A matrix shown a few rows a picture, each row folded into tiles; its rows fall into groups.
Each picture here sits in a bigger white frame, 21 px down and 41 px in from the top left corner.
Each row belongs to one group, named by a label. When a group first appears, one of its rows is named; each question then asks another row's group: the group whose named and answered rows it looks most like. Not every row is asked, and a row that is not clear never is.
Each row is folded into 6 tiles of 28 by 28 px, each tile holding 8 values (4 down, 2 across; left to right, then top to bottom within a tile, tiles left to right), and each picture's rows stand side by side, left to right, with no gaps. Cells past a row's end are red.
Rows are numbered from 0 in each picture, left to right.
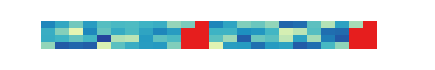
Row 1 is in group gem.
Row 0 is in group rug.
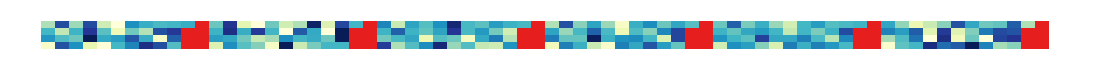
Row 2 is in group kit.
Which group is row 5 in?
gem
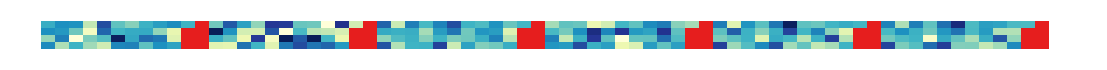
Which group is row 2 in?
kit
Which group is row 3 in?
rug
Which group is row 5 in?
kit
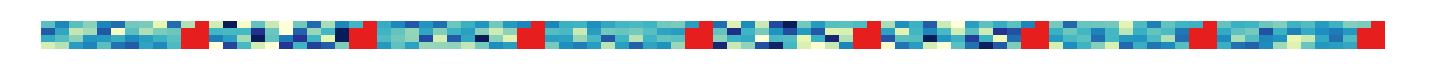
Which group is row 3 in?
rug
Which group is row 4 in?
kit
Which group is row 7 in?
rug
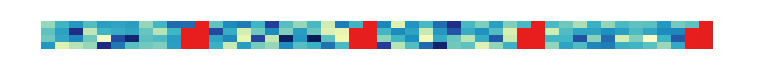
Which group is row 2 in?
kit
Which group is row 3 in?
gem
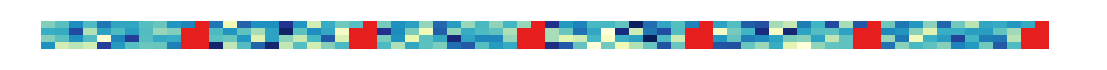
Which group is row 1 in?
kit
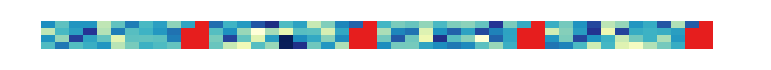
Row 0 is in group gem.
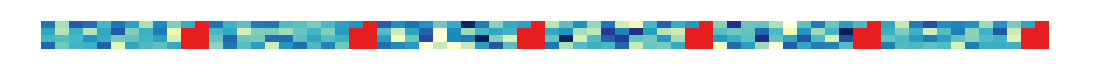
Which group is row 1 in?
rug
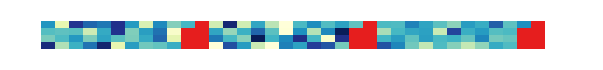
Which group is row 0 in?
kit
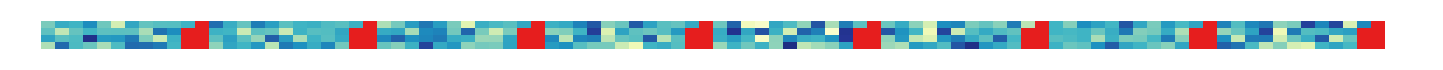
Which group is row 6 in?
kit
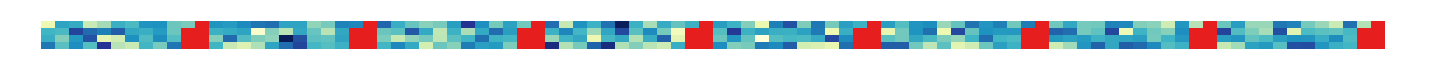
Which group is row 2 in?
gem
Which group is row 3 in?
kit
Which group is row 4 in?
kit
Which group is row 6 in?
gem
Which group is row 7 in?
gem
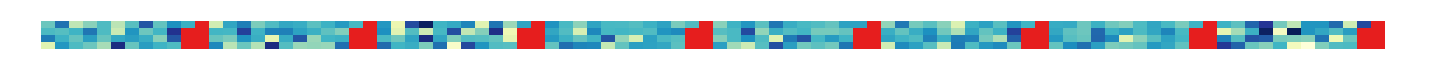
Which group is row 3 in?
rug
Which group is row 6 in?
rug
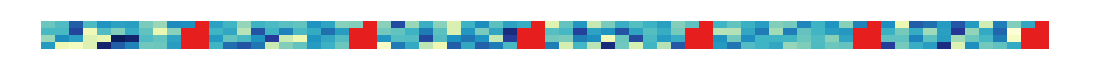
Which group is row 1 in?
rug
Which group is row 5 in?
kit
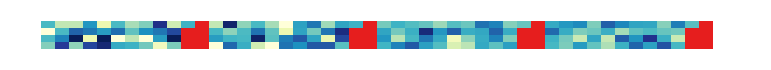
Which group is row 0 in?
gem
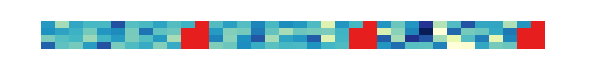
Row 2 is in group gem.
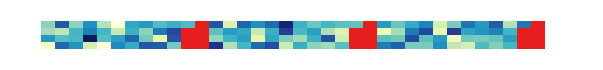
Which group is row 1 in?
kit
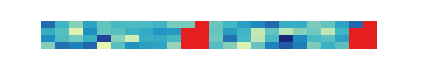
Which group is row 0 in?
rug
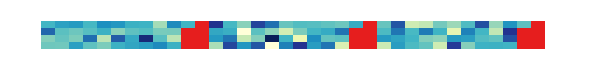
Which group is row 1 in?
rug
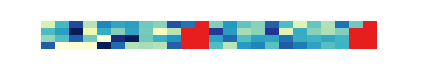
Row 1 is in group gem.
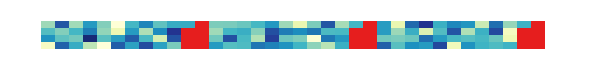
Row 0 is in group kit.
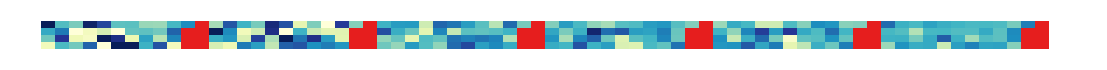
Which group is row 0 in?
rug
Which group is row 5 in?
rug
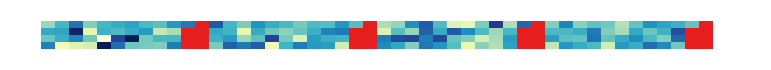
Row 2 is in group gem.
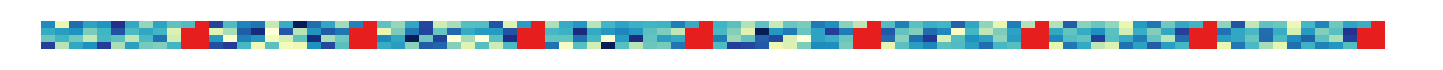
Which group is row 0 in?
kit
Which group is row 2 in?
gem
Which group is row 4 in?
rug
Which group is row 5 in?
gem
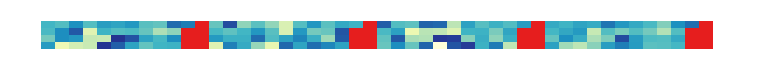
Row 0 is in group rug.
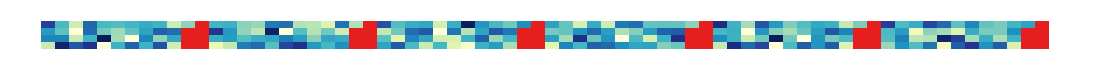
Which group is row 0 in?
rug
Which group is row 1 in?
gem
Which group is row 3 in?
gem
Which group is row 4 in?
rug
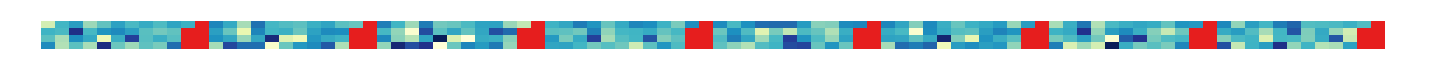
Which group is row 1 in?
rug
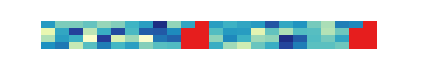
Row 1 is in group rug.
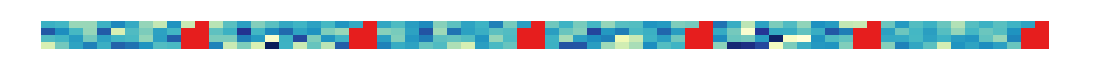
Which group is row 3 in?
rug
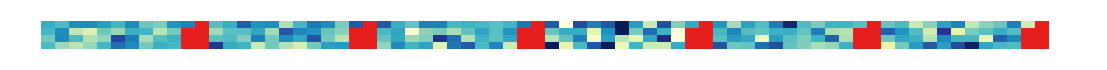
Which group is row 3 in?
kit
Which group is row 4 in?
kit
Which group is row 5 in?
gem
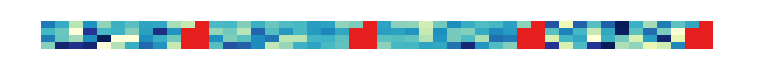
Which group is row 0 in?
rug
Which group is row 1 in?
rug
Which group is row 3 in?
kit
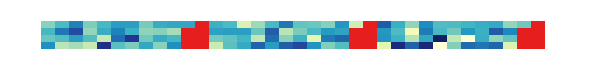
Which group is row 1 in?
gem
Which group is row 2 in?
rug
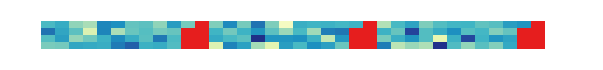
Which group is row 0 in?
gem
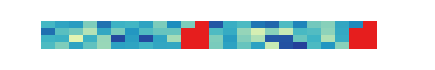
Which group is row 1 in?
rug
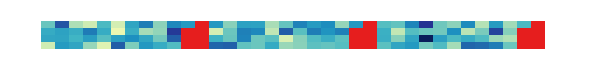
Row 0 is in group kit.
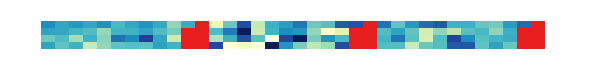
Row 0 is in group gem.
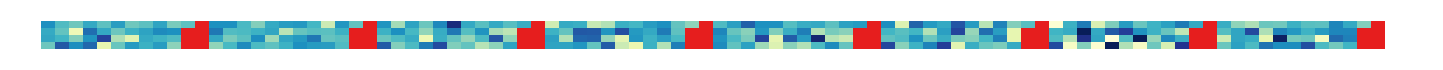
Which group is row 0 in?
rug
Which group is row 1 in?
gem
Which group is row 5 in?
kit
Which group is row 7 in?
gem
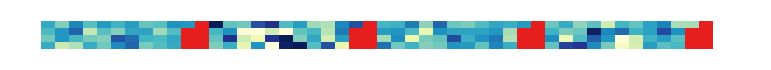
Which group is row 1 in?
rug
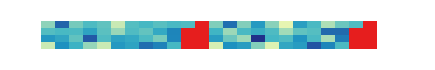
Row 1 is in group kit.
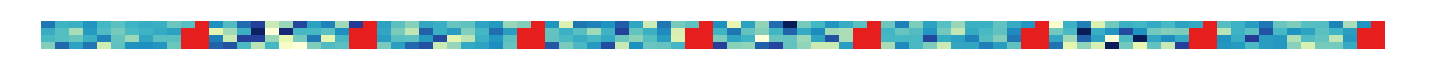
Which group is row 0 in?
rug
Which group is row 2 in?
rug
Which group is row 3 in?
kit
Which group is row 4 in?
kit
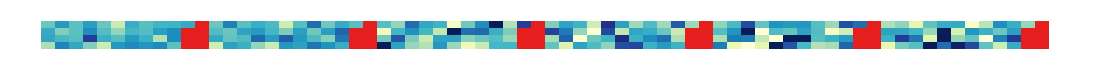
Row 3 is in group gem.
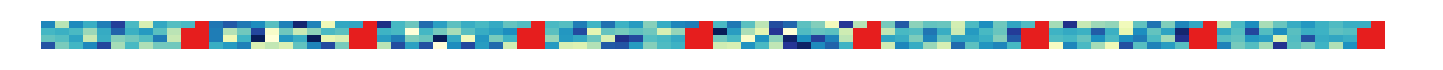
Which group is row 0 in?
kit
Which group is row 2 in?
rug
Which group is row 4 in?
gem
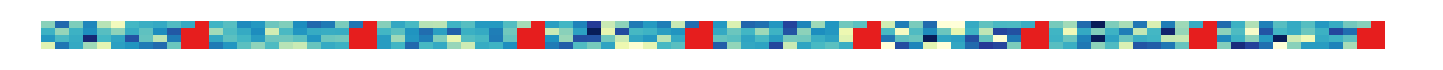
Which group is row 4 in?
kit
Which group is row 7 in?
rug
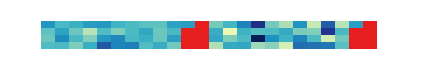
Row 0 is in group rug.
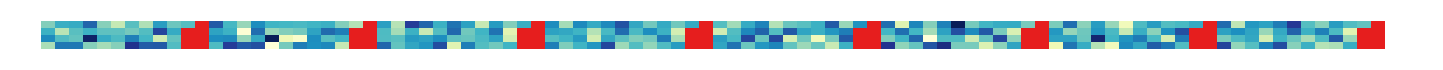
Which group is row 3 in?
kit
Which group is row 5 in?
kit
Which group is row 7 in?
kit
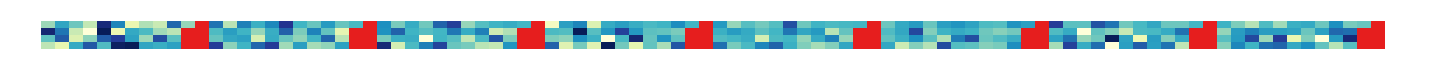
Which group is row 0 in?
gem
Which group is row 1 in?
kit
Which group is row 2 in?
kit
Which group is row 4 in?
kit
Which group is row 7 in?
gem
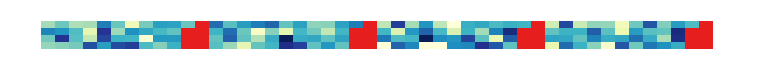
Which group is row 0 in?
gem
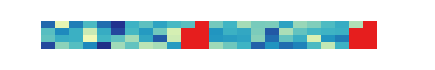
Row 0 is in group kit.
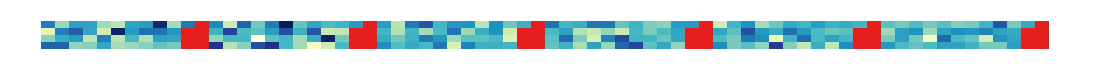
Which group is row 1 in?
kit
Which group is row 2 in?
kit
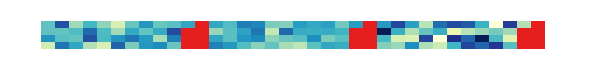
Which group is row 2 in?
gem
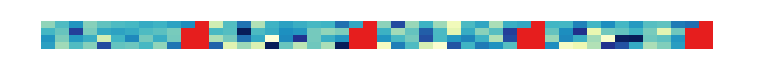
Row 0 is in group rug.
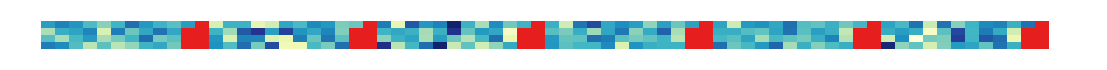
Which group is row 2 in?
kit
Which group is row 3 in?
kit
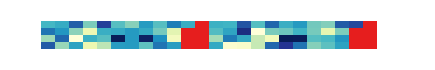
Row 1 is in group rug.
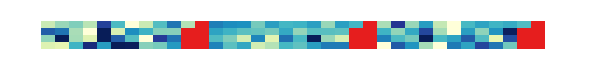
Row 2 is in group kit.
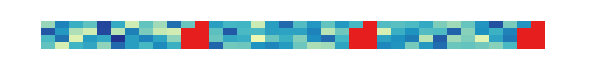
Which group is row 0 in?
gem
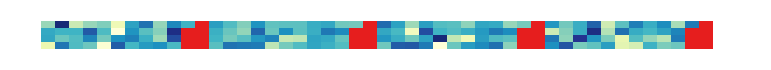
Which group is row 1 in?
rug
